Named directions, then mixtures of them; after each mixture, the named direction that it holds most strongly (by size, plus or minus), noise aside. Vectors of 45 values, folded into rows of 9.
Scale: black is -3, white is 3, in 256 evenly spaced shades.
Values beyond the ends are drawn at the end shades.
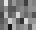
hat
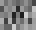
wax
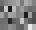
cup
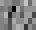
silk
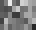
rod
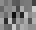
wax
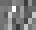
silk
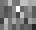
rod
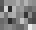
cup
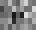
wax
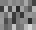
wax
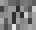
wax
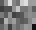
rod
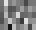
hat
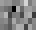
silk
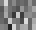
hat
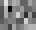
hat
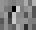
silk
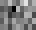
silk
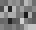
cup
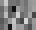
hat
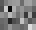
cup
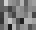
hat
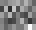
cup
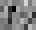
silk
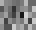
wax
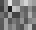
rod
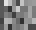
rod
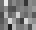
hat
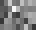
rod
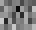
wax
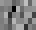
silk
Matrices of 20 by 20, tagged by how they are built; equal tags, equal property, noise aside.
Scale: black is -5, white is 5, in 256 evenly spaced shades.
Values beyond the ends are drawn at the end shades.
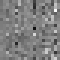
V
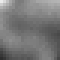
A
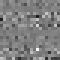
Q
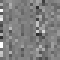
V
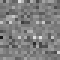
Q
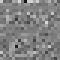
Q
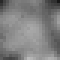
A
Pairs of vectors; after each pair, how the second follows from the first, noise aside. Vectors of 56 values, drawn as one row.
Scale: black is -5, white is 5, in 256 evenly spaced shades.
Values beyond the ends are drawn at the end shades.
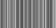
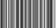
scaled up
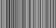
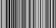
scaled up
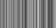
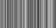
negated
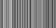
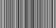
shuffled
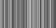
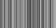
negated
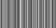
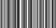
scaled up
